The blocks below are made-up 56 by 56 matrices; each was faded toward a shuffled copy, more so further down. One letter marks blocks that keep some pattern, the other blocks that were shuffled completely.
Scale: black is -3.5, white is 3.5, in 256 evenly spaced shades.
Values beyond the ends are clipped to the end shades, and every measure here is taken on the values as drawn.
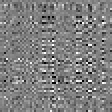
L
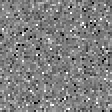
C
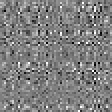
L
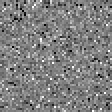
C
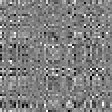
L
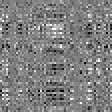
L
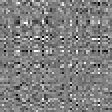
L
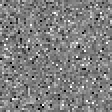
C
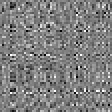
L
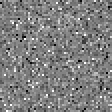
C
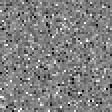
C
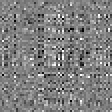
L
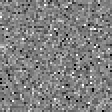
C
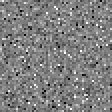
C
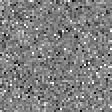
C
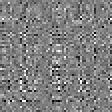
L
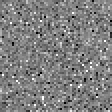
C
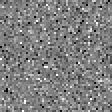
C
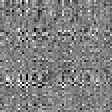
L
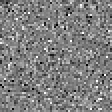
C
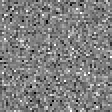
C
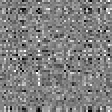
L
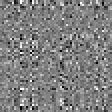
L
